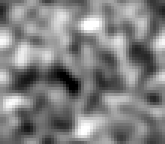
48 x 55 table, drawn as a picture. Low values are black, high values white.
The histogram is bell-shaped. The top middle is the ninth with the highest average. The ninth with the lowest average is the centre. Overall the values sit about 50% of the way up the scale. The texture is blotchy.
